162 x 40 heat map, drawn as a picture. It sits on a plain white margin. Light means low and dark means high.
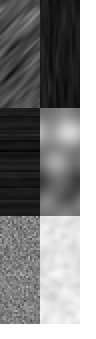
It is made of 3 by 2 panels. Panel 1,1: high, slanting up to the right. Panel 1,2: very high, streaked downward, faint in contrast. Panel 2,1: very high, streaked across, faint in contrast. Panel 2,2: middling, smooth, strong in contrast. Panel 3,1: middling, fine-grained. Panel 3,2: very low, blotchy, faint in contrast.
